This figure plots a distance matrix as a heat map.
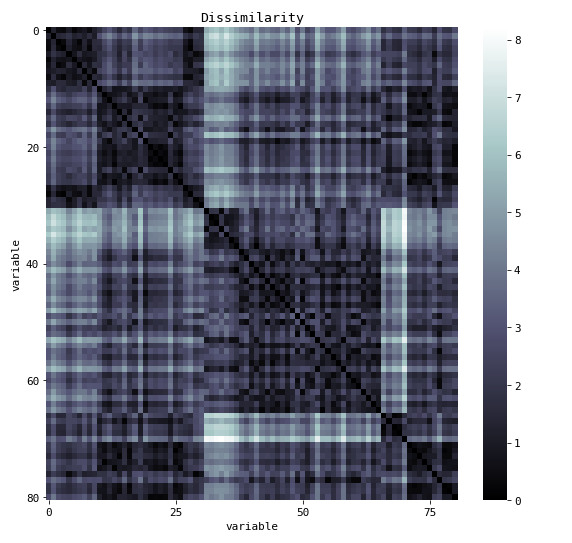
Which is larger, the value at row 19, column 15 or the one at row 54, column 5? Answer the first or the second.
the second
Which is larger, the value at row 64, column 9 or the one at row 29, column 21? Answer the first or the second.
the first
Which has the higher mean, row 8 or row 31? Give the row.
31
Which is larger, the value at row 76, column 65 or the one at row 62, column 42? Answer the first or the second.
the first
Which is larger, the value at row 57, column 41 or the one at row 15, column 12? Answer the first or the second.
the second
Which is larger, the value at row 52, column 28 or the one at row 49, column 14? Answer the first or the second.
the first
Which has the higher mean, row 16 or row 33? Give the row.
33
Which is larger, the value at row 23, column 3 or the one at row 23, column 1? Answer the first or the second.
the second
